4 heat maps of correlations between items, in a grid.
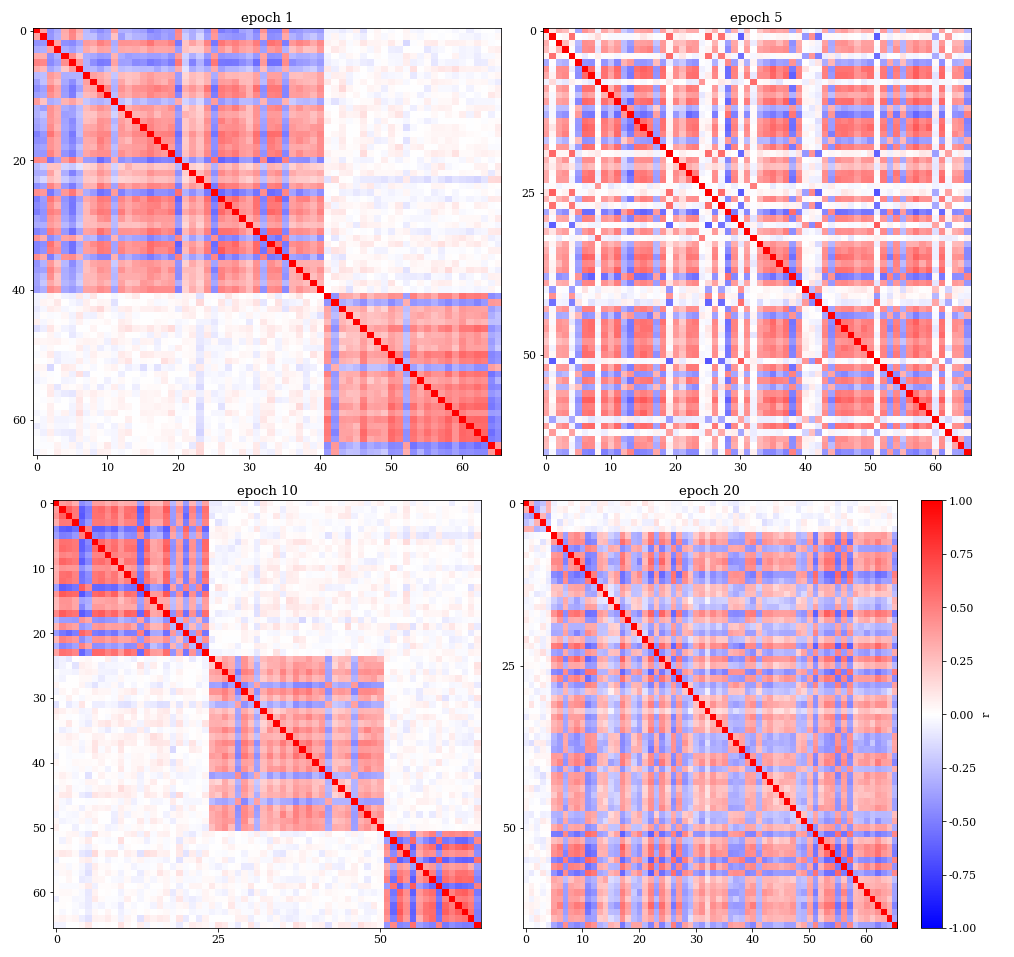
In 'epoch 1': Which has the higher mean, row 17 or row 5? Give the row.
17
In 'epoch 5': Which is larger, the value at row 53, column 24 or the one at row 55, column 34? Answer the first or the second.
the first
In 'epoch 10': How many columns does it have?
66
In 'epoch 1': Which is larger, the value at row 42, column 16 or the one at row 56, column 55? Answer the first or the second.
the second
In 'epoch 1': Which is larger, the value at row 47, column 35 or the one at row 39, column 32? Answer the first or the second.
the first
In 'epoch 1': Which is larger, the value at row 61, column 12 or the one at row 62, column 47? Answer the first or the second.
the second
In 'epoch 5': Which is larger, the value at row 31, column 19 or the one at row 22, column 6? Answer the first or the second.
the second
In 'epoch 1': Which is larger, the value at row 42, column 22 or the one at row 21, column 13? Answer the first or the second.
the second
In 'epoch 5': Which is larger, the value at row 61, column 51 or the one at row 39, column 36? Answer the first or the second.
the second
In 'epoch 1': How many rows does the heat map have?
66
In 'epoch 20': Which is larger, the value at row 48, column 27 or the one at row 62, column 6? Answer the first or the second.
the second
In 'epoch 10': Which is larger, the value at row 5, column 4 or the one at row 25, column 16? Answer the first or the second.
the first
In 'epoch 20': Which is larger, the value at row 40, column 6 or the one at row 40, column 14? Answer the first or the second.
the first
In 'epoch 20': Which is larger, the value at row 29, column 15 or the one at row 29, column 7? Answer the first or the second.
the second
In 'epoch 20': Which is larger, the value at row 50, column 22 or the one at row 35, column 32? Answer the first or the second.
the first
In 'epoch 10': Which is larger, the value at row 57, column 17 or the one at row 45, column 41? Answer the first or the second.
the second
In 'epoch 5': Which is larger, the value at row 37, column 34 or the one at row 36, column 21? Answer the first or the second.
the first
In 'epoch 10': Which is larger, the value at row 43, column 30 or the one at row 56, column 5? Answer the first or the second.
the first
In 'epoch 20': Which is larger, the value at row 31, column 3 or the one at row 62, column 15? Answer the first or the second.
the first
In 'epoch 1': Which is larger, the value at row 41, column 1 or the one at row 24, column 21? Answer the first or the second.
the second
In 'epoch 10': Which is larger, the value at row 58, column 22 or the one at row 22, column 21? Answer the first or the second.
the first
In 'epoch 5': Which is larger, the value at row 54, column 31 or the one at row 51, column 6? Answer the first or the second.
the first
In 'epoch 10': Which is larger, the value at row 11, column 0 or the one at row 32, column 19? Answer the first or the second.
the first
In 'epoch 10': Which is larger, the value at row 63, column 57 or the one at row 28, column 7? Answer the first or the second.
the first
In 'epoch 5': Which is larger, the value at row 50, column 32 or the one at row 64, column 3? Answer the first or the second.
the second
